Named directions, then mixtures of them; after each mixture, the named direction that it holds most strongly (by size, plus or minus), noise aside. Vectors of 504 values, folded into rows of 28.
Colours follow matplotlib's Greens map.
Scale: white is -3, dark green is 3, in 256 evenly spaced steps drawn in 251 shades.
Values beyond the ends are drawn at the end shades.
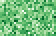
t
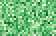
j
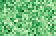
t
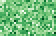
t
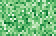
j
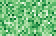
j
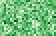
t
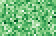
t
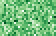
t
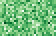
j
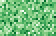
t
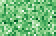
t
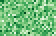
t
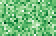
j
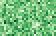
j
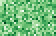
t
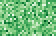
j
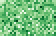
t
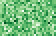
j
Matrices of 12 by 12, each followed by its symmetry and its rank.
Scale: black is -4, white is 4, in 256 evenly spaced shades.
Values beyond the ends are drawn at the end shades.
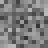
symmetric, full rank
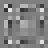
symmetric, rank two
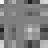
symmetric, rank one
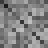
symmetric, full rank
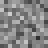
neither, full rank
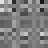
neither, rank two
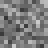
neither, full rank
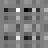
neither, rank one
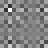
symmetric, rank two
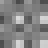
symmetric, rank one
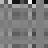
neither, rank one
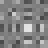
symmetric, rank two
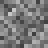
symmetric, full rank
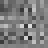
neither, rank two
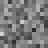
neither, full rank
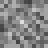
symmetric, full rank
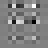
neither, rank one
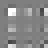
symmetric, rank one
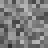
neither, full rank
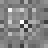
symmetric, rank two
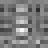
neither, rank two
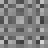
symmetric, rank one
